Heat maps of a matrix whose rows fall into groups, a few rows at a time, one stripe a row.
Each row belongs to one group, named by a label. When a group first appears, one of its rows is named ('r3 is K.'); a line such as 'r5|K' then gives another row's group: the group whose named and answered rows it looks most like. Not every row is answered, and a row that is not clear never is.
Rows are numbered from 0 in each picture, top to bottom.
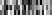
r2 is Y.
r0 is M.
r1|Y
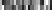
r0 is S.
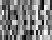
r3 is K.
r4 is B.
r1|S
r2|K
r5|K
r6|M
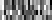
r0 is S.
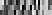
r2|Y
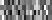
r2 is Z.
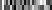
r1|S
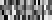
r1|B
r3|Y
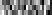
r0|S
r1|Z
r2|M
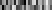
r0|Y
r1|Z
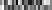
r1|K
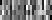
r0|B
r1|Z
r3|Z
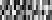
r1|Y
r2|Z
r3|B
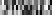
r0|S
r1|M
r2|M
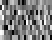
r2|M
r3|S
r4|Z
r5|Y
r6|K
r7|Z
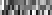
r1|S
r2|Y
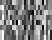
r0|B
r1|K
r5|B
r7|S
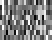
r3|Z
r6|Y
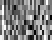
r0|S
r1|K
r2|K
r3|Z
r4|B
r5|M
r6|Z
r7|M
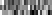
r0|K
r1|K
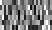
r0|M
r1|K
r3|Y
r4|S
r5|M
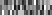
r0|Y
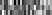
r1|Y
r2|B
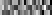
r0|Z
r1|M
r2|S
